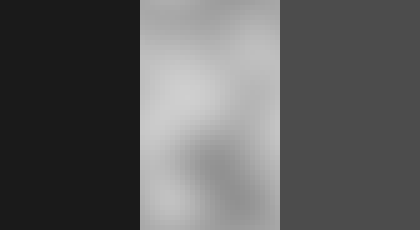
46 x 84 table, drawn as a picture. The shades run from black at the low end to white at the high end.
It is made of 1 by 3 panels. Panel 1,1: very low, flat. Panel 1,2: high, smooth. Panel 1,3: low, flat.
